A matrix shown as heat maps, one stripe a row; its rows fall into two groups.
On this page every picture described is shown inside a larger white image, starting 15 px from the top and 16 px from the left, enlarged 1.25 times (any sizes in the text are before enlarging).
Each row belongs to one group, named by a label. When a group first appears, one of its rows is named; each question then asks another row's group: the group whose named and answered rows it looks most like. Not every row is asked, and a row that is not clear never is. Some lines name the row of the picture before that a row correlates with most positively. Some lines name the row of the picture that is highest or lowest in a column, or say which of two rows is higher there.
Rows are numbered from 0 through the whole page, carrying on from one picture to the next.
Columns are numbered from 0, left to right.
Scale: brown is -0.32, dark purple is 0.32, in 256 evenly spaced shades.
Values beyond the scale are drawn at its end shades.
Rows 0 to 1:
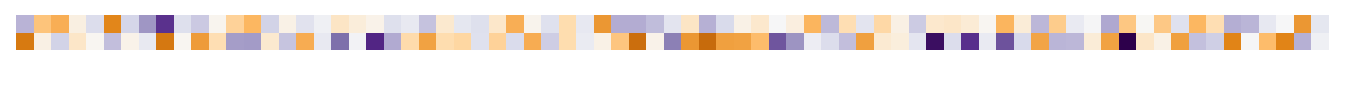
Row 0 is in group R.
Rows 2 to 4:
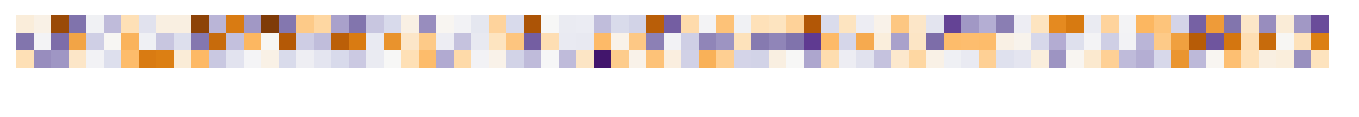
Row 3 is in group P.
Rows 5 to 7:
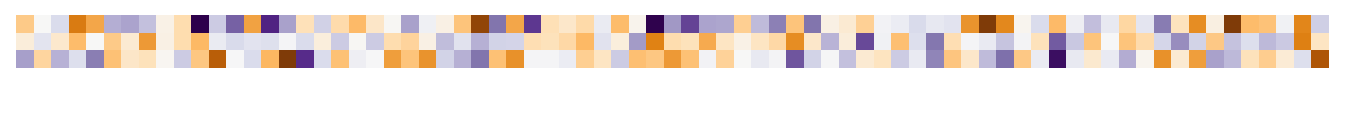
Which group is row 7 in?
P
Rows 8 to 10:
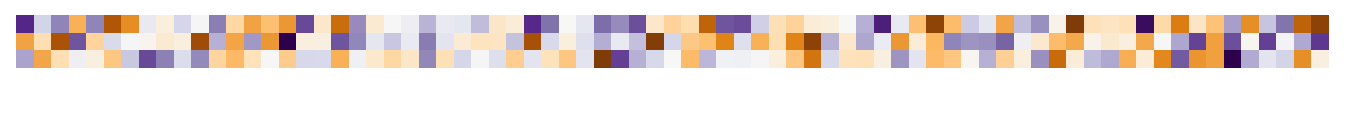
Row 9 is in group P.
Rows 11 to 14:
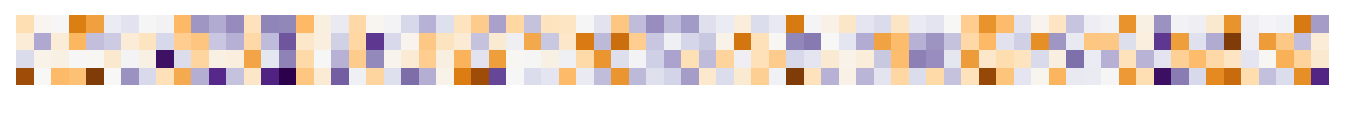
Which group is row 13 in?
R
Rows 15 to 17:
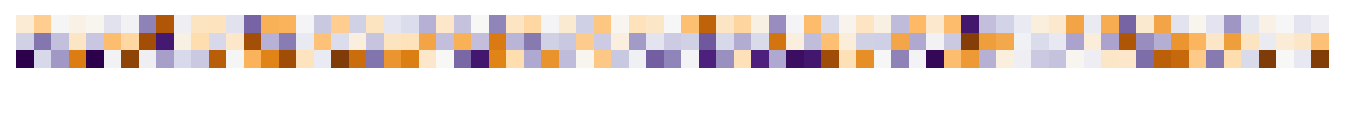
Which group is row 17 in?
P
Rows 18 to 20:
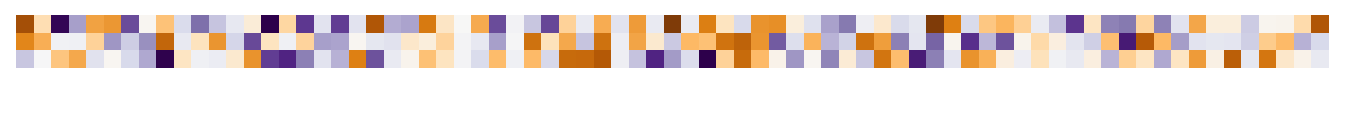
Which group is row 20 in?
R
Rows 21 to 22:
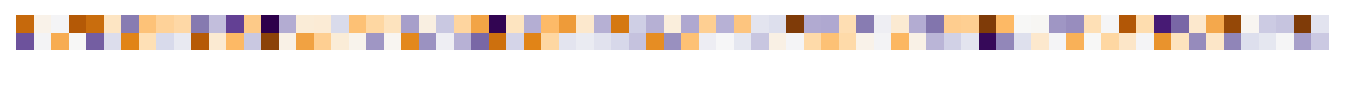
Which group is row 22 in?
P
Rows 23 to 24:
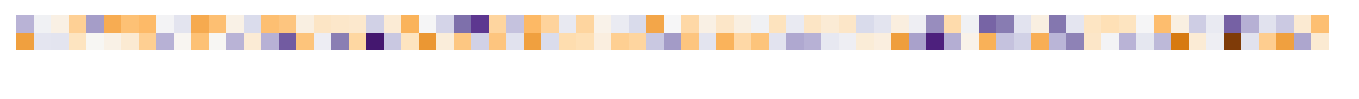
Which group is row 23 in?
P
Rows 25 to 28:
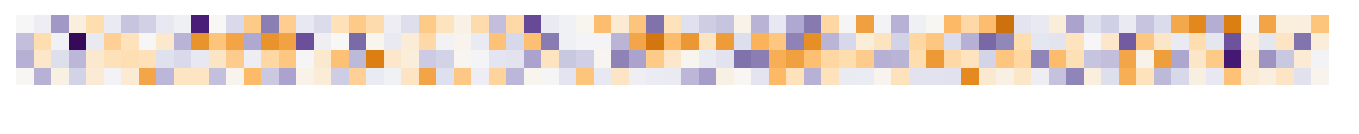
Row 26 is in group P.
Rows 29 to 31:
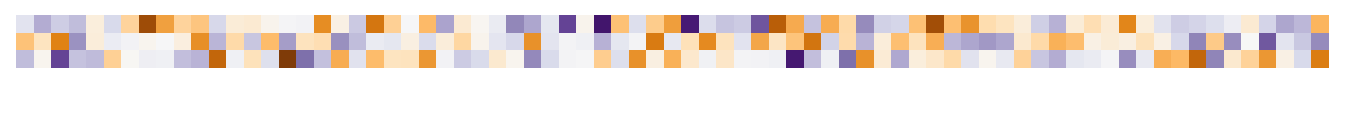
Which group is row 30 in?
P
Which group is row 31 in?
P
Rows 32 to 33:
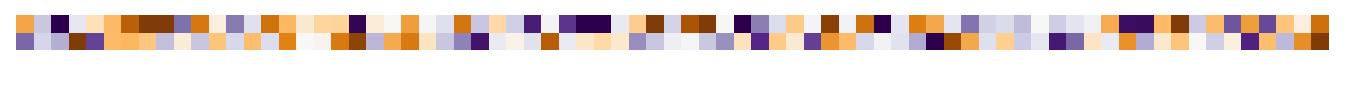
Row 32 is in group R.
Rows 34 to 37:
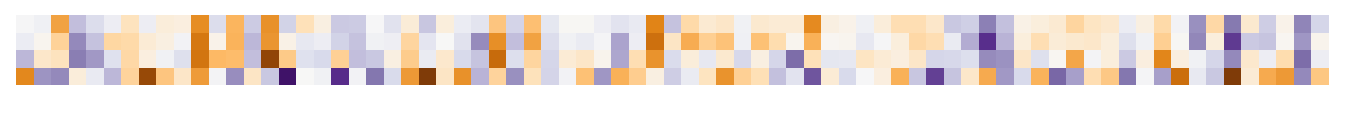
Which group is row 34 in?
P
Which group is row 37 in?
R
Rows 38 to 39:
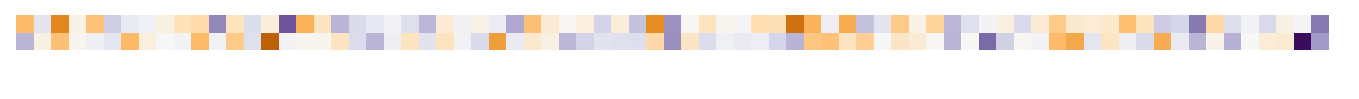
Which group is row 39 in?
P
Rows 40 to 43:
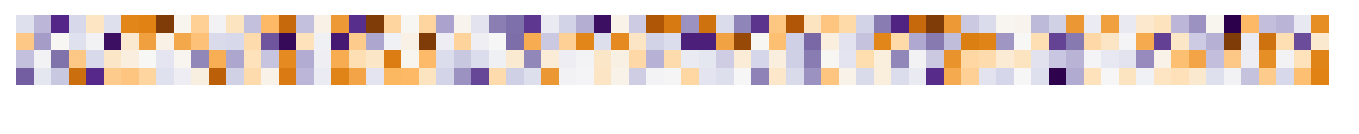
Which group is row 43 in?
P
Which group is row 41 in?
R
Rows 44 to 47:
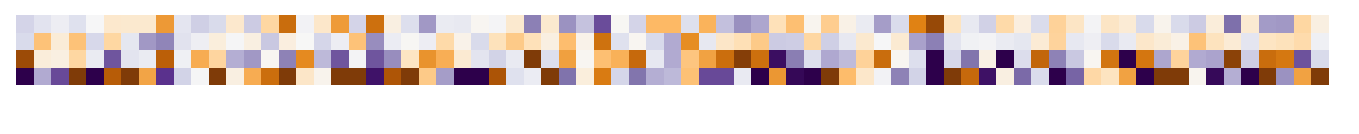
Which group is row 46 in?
R
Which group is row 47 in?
P
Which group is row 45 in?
R
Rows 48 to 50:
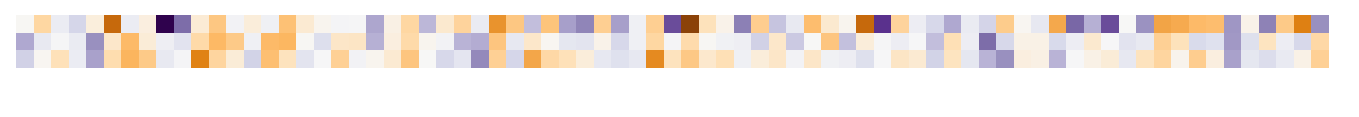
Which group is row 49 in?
P
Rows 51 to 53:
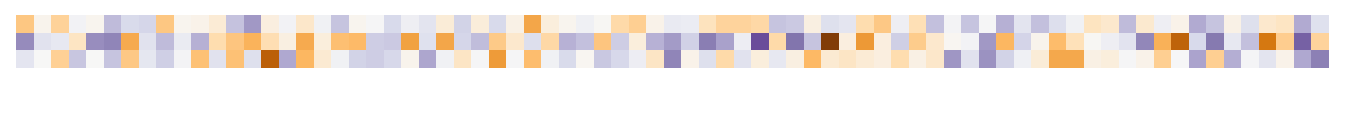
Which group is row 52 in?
P
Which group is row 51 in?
R
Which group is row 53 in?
P
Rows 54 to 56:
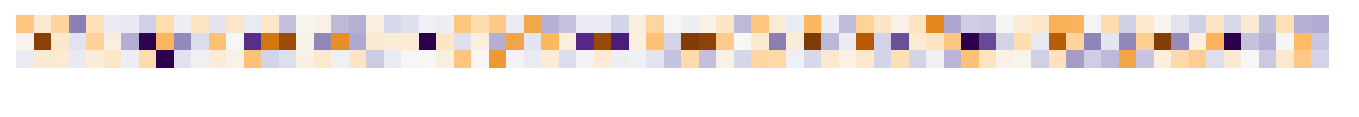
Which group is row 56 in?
R
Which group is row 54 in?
P
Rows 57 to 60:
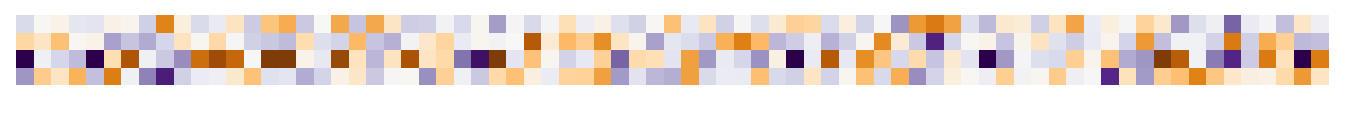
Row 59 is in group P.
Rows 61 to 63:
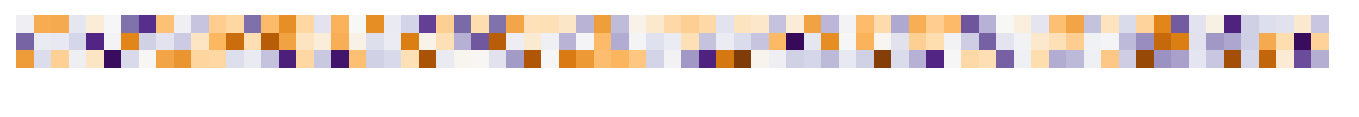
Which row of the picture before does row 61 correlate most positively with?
57
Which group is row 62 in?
P
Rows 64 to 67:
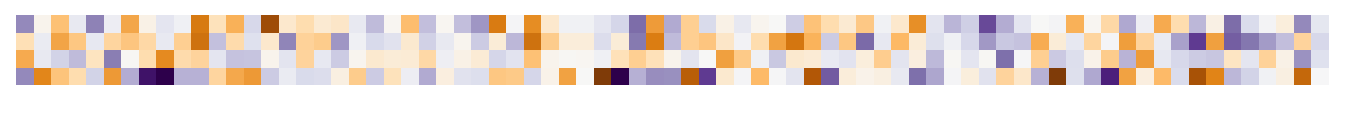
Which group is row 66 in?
R
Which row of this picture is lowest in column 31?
67
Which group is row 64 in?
P
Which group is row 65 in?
P
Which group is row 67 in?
R
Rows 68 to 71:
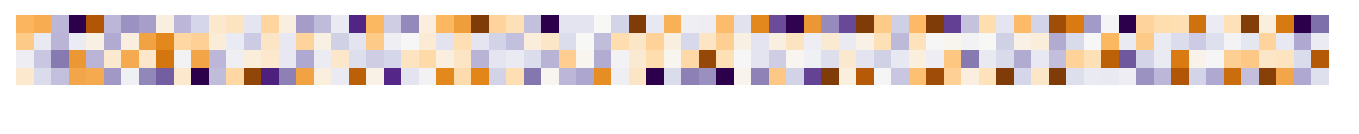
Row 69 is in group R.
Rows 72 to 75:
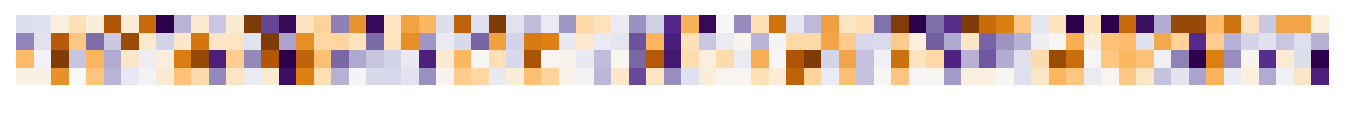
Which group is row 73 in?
P
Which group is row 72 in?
R
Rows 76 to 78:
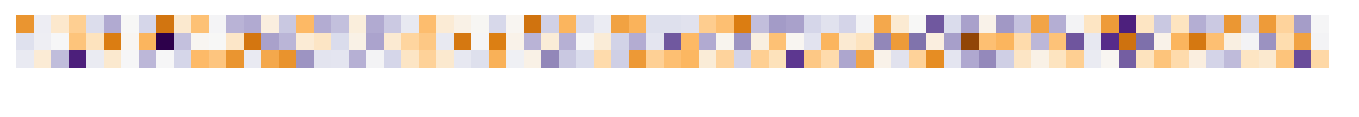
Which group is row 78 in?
P
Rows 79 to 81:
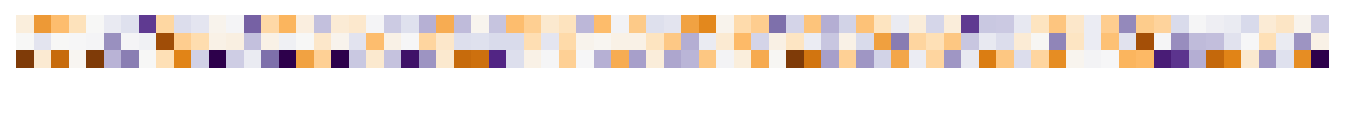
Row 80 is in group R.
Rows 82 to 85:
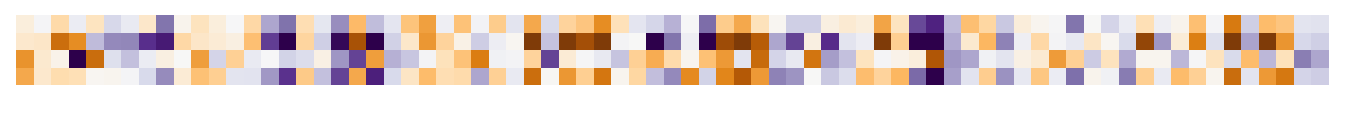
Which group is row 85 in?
R
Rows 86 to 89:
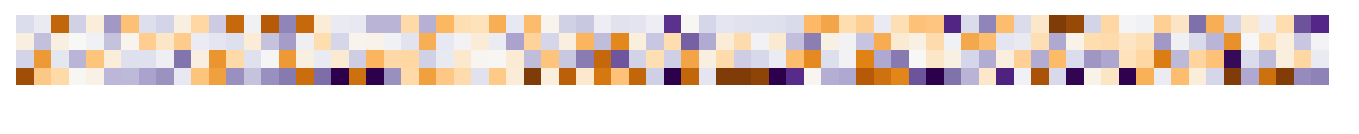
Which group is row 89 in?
R
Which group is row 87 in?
R
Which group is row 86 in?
P
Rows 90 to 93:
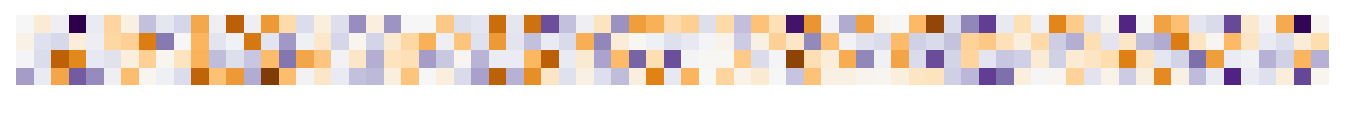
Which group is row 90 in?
P
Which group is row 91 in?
R
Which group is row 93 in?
P
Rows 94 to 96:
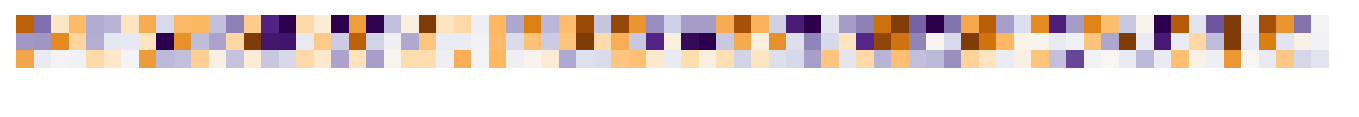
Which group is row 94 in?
R
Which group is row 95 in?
R
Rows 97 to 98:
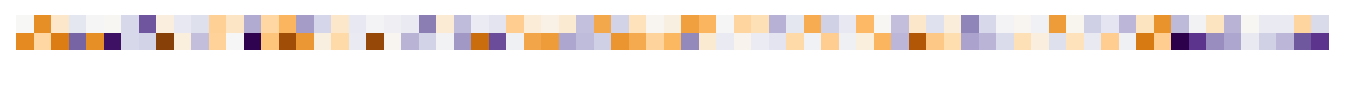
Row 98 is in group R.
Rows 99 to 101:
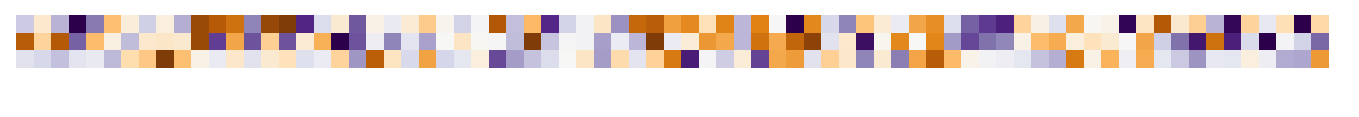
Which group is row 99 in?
P
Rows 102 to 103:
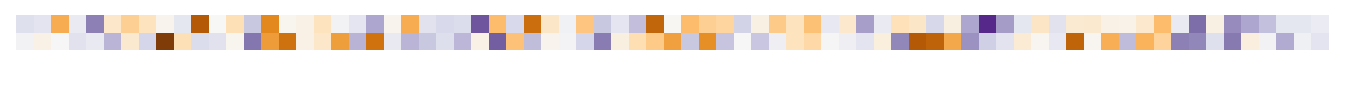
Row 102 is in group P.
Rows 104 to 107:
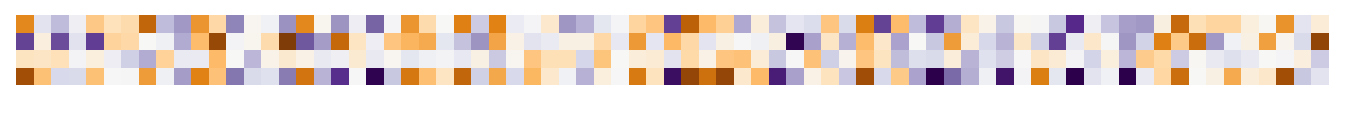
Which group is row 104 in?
R
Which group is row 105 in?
P
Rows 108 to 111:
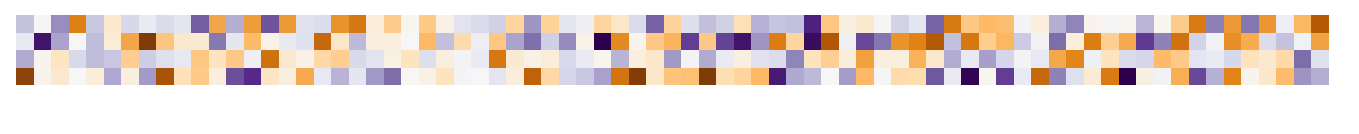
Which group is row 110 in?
P
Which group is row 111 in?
R
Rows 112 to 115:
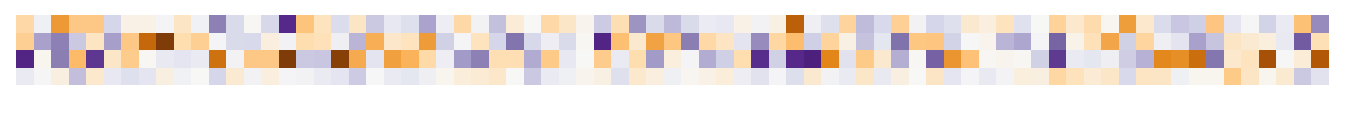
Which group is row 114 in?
P
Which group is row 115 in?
P
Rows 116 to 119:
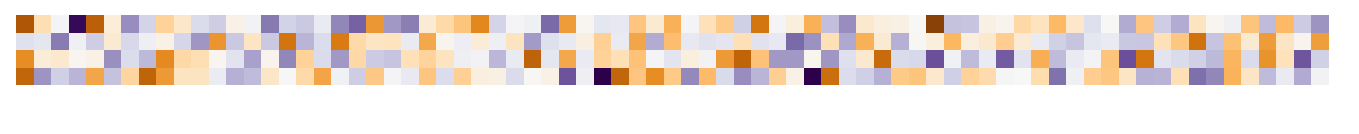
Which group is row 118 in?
R
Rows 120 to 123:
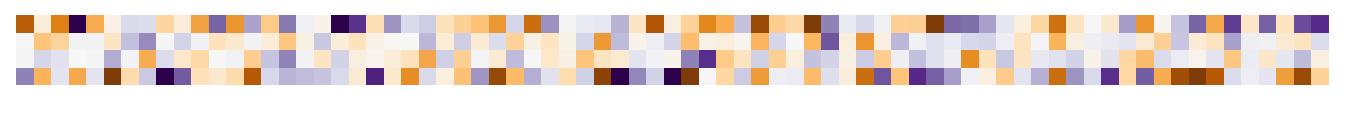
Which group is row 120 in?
P
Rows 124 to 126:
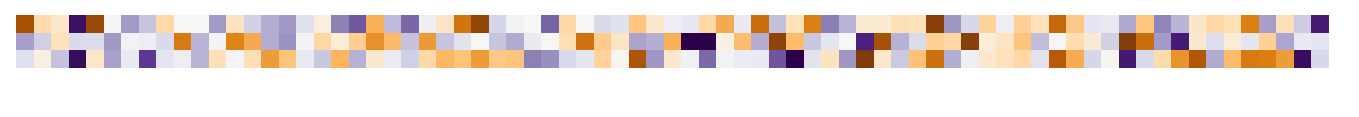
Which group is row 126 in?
P
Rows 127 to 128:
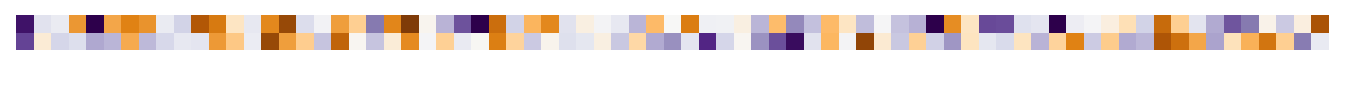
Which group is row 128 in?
P
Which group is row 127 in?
P
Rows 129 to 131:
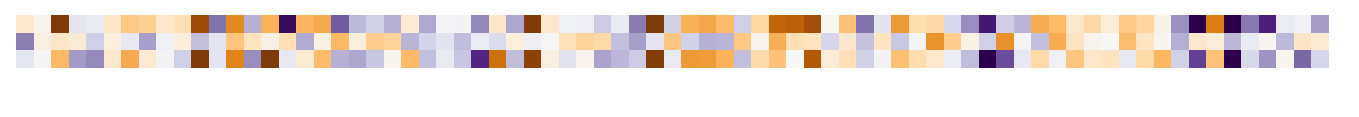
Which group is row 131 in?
P
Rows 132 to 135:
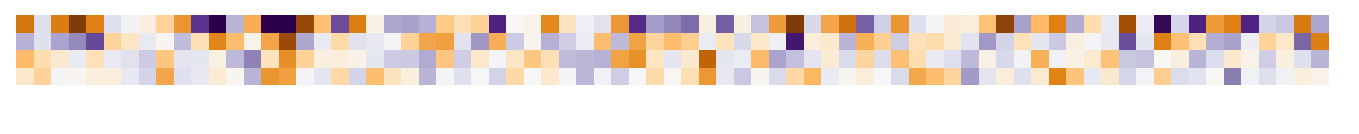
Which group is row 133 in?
P
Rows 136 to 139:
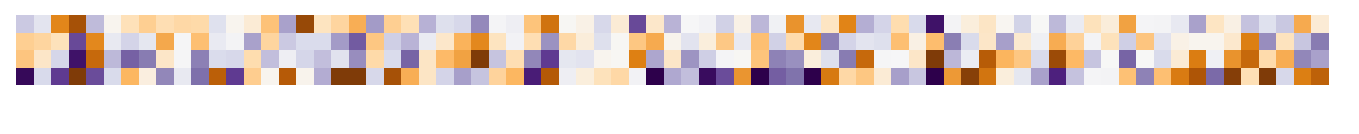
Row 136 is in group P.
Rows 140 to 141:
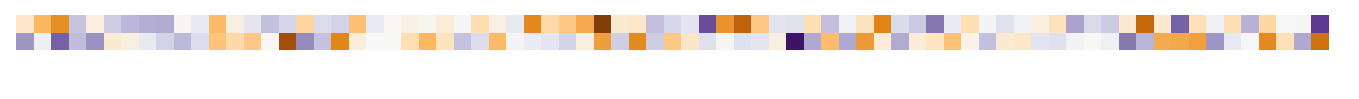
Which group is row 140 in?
R
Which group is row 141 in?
P
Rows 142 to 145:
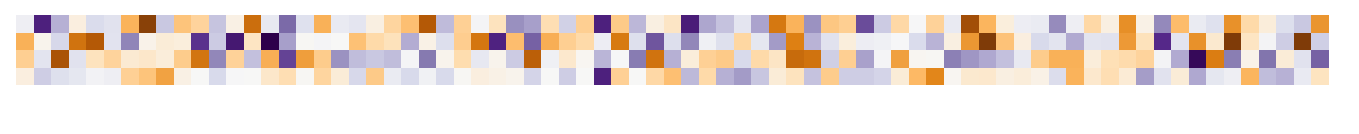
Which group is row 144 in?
P
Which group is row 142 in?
R
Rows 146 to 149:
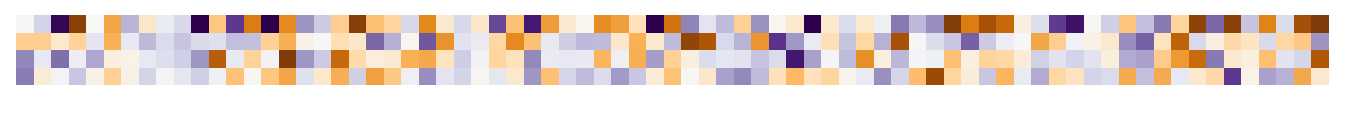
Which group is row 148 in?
P
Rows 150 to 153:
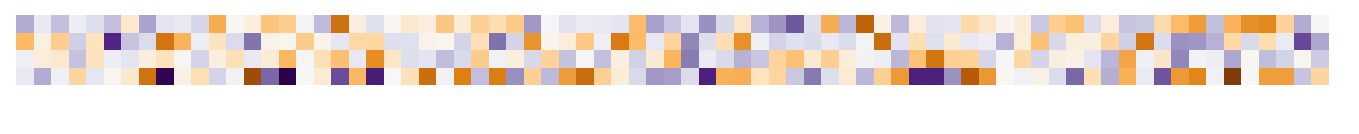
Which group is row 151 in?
R
